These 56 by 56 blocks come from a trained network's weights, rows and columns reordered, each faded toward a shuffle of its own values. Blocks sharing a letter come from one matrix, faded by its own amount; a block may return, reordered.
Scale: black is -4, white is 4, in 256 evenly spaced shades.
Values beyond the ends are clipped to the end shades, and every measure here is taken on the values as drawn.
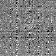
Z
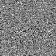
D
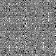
Z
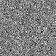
D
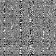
Z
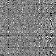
Z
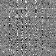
Z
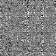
Z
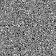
D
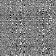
Z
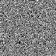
D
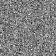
D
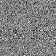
D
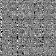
Z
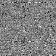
D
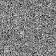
D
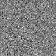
D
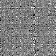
Z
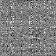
Z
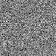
D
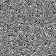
D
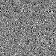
D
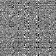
Z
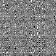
Z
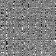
Z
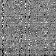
Z
